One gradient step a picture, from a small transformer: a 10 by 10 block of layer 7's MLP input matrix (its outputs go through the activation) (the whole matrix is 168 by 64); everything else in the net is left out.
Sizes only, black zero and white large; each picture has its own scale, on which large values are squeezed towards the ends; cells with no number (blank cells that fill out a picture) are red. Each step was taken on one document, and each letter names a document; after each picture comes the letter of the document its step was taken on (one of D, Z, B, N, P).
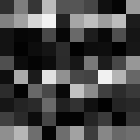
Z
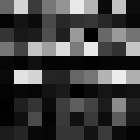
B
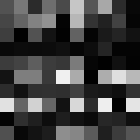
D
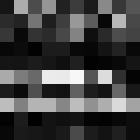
D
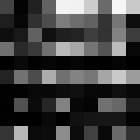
B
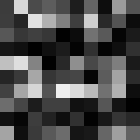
Z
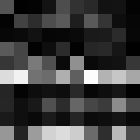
D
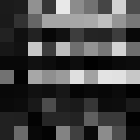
B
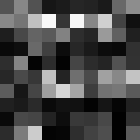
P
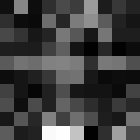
Z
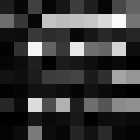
B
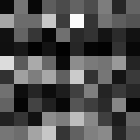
Z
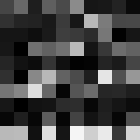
P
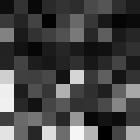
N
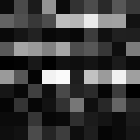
B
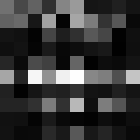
D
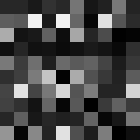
N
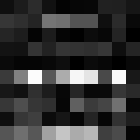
D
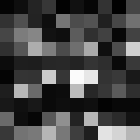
P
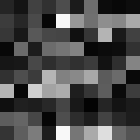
P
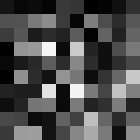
P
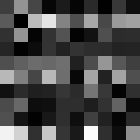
Z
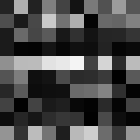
Z
